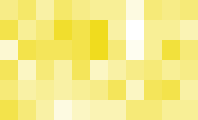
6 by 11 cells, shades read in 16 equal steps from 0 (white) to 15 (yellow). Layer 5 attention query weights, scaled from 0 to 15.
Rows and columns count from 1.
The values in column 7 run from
5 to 11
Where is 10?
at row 1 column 2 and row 1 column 4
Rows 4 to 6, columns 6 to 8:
4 6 8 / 8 11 4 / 5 5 9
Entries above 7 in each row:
7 5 8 6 5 4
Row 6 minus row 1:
4 -1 0 -8 -4 -2 -2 7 0 -1 -2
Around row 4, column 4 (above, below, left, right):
11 6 9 11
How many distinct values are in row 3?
8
